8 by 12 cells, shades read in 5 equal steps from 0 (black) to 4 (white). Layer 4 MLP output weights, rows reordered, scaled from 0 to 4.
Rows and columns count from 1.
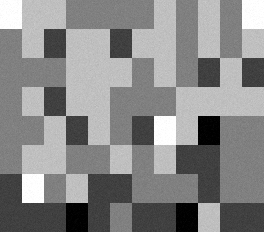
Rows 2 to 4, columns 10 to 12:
3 2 3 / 1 3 1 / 3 3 3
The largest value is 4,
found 4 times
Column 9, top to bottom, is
2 2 2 3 3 1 2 0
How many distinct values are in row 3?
3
